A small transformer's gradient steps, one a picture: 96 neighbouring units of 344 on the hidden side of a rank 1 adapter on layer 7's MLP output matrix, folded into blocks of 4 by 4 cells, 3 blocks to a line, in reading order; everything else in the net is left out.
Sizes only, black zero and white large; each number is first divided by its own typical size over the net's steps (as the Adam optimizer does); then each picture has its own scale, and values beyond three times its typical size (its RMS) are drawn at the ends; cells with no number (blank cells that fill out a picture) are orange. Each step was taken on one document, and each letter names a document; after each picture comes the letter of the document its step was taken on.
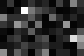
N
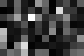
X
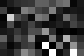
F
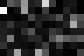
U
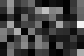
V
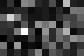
X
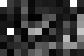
F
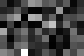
X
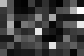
F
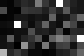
N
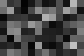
V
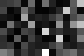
V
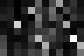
N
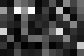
X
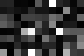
X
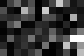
N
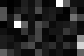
N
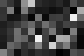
F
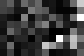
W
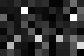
W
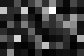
U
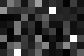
W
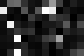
U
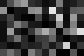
F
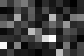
X
